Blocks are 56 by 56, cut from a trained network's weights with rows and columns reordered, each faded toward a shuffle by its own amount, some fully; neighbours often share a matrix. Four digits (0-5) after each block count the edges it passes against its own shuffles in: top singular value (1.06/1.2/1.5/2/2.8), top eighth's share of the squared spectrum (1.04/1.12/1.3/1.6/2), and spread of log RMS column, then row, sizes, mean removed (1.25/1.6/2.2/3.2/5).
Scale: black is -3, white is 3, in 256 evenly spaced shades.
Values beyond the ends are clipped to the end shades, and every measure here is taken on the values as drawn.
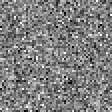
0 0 0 0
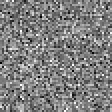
2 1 0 0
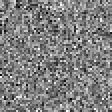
2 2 0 1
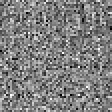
3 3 1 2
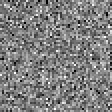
3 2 1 0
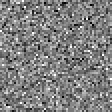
0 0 0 0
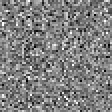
3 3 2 1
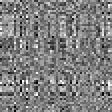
4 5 3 3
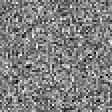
3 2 0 1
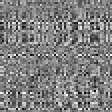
5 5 2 4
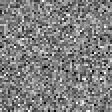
1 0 0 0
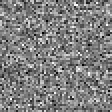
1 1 0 0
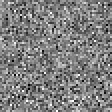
3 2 0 1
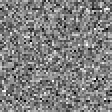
2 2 0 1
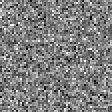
3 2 0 0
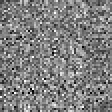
4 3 0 1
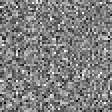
3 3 0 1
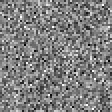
0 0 0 0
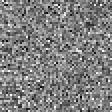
2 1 0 0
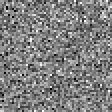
1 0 0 0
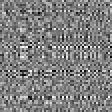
5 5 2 4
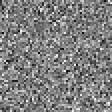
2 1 0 0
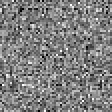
3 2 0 1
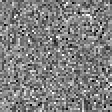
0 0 0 0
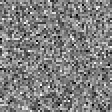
0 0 0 0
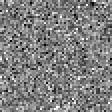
1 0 0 0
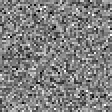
0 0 0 0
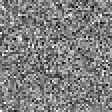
0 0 0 0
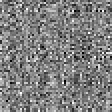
3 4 2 3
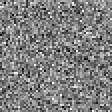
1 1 0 0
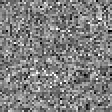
2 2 0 1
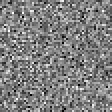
0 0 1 0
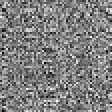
4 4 2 2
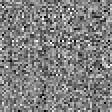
3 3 0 1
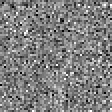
2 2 0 1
